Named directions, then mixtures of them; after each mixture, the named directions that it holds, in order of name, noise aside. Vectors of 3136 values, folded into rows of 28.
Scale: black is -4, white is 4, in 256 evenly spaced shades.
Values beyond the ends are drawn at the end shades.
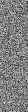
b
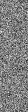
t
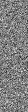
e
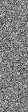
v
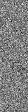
t, v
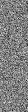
b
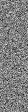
b, e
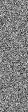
v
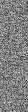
b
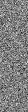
v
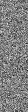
e, t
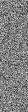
b, v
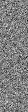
e, v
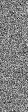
b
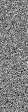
e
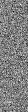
b, e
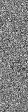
t, v
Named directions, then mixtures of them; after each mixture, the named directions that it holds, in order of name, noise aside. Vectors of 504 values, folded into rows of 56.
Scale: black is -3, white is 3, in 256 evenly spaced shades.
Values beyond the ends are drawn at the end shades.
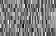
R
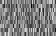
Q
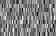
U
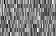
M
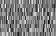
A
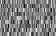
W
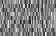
R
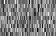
A, M, R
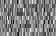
A, U, W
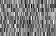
Q, R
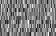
W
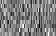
Q, R, W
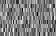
U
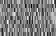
M, Q, R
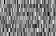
A, M, W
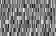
W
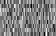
M, Q, U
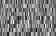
W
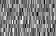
U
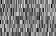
M, Q, W
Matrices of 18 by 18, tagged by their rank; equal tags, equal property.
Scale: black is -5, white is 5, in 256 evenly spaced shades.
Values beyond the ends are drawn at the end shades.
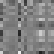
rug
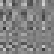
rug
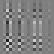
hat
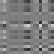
hat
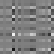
hat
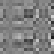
rug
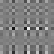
hat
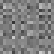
rug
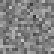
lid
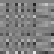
rug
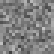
lid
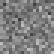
lid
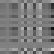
hat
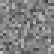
lid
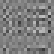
rug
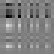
hat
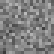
lid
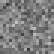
lid
